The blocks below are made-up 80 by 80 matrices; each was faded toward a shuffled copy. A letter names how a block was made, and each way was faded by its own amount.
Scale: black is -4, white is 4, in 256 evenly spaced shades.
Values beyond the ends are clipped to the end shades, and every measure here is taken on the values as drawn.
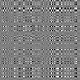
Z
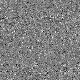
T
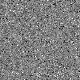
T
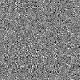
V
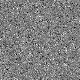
T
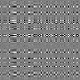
Z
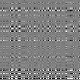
Z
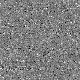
T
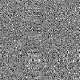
V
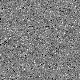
T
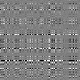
Z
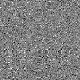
V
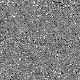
T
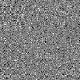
V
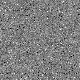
T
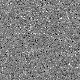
T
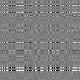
Z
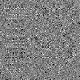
V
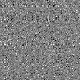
V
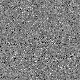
T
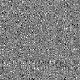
V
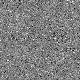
T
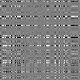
Z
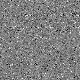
T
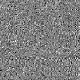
V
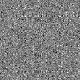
V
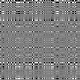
Z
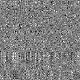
V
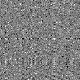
V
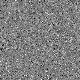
T
